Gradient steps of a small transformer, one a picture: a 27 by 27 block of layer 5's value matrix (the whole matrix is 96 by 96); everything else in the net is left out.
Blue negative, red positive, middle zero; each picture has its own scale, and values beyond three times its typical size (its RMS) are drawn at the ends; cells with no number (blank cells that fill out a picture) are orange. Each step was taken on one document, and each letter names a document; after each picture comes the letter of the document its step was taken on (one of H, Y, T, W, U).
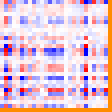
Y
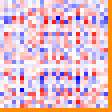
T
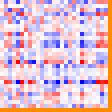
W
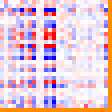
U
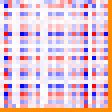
Y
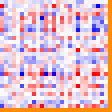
T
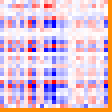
U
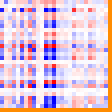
U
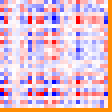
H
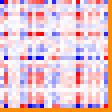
H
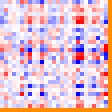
T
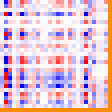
Y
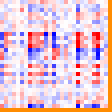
T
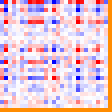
H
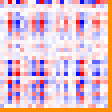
W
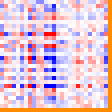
U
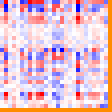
H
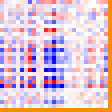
U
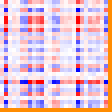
H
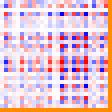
Y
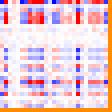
H
